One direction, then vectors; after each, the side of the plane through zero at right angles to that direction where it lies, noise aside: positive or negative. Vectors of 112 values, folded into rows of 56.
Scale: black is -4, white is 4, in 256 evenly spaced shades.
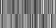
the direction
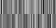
negative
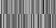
negative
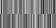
negative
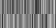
positive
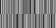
positive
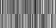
positive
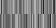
negative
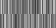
positive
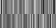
negative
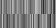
negative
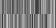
positive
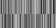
negative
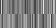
positive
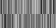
negative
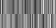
positive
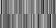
negative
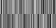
negative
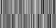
negative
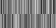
negative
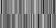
negative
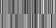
positive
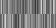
positive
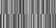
negative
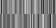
negative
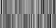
negative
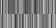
positive
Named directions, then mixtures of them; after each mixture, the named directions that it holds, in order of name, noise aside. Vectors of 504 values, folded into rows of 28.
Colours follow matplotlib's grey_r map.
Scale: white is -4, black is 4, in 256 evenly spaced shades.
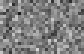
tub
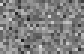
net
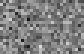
net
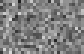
net, tub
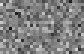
net, tub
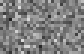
net, tub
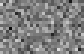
net, tub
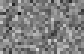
tub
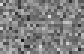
net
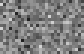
net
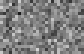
tub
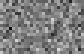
net, tub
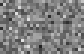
net
